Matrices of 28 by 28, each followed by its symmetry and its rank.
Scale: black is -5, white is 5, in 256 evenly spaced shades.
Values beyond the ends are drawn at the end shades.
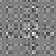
symmetric, rank two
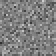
antisymmetric, full rank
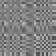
symmetric, rank two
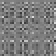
neither, rank two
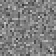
antisymmetric, full rank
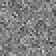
antisymmetric, full rank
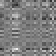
neither, rank two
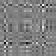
antisymmetric, rank two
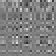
neither, rank two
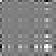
symmetric, rank one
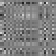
neither, rank two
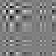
symmetric, rank one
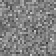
neither, full rank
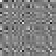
symmetric, rank two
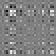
symmetric, rank two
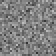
neither, full rank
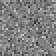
antisymmetric, full rank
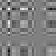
symmetric, rank one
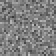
neither, full rank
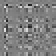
antisymmetric, rank two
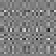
neither, rank two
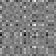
antisymmetric, rank two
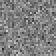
neither, full rank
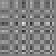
symmetric, rank one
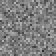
neither, full rank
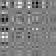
antisymmetric, rank two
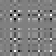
symmetric, rank one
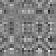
antisymmetric, rank two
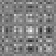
symmetric, rank two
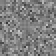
antisymmetric, full rank
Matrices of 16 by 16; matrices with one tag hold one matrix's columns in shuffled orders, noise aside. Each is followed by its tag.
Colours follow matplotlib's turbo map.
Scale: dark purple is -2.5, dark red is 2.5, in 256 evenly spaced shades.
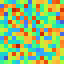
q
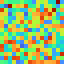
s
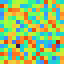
s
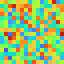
q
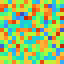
q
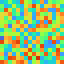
s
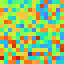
s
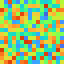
s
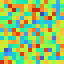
q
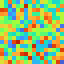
s
